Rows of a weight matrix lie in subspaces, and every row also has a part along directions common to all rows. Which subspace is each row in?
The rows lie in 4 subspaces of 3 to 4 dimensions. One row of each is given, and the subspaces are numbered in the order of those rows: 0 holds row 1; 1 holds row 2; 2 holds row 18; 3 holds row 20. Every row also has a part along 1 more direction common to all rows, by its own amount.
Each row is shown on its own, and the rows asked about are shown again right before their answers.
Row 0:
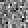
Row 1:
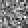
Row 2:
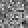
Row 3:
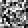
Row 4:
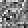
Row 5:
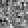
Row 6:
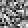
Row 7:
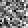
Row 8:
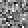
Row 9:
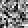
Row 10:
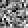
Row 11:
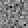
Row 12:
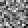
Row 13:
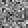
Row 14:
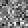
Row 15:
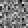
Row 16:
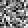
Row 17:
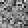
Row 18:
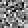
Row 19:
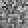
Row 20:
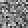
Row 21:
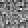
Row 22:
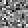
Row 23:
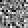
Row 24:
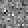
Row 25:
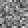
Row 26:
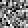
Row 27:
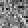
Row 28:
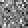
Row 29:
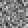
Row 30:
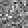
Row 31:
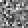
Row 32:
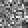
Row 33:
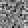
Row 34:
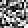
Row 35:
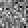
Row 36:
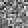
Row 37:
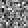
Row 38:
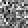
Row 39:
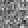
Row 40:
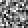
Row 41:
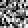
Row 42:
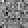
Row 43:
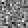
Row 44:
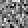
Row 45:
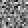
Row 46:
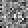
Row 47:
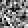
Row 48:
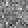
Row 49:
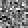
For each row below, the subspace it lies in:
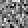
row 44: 2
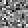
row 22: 1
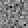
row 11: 2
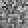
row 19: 3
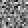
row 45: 3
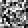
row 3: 2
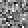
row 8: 0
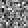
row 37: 3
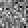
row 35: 1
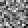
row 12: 0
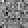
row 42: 3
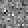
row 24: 2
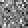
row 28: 3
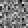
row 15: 0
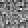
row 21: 1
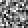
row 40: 1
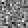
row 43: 1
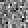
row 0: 1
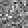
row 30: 0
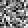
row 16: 0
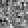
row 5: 0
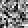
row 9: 3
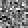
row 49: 2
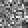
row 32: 1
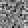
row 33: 2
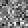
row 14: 3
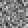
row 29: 0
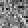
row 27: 1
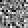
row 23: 3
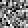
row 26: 2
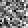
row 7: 0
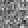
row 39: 1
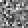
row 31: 1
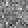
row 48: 3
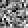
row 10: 0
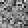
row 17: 3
